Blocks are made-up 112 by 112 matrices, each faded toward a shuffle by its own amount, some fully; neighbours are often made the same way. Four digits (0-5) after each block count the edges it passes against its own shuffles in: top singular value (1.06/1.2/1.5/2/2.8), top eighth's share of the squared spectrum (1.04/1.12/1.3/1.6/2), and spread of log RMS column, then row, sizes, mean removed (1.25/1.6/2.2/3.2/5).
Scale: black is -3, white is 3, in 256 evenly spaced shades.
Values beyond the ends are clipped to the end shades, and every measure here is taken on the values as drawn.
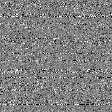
2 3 0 4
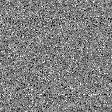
1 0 0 2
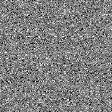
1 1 0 3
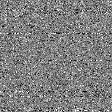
1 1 0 3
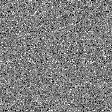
1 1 0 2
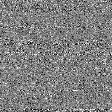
1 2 0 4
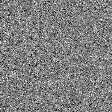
0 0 1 0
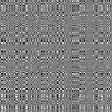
5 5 5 5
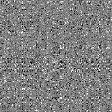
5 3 2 2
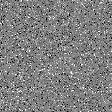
3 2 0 0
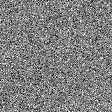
2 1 0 0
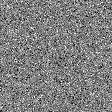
0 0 0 0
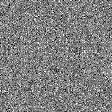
3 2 1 0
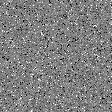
0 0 0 0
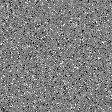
0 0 0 0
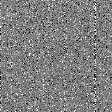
2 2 3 0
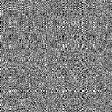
5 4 3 3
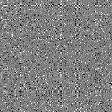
5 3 2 2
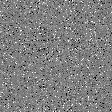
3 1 0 0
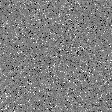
0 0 0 0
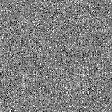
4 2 1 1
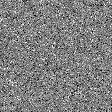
2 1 0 0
